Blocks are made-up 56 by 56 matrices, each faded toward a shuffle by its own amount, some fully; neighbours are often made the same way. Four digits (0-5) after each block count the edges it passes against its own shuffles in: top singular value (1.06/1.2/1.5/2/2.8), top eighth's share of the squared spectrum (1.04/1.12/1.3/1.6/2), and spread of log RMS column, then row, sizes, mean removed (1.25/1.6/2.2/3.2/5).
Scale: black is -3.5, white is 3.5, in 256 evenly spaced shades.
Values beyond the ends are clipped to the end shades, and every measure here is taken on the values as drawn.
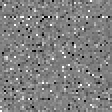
3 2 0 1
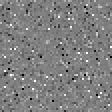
1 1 0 0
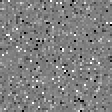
1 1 0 0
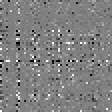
3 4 3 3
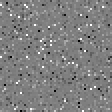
0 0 0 0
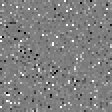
0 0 0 0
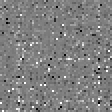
2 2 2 1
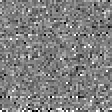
3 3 0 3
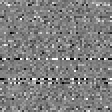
3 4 0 3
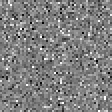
0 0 0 0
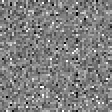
3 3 1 0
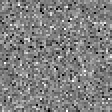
1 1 0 0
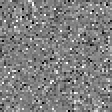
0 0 0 0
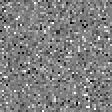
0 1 0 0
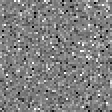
1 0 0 0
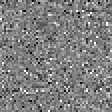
3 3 1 1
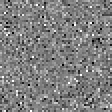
3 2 1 1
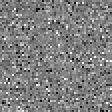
3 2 1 1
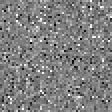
2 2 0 0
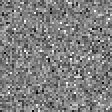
0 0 0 1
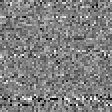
2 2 0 3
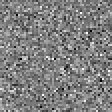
1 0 0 1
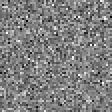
0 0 0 0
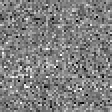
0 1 0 2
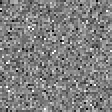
0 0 1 0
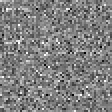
1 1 0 2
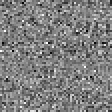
1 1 0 3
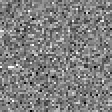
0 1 0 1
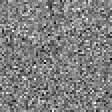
0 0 0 1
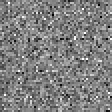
1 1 0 1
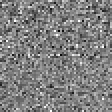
1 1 0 2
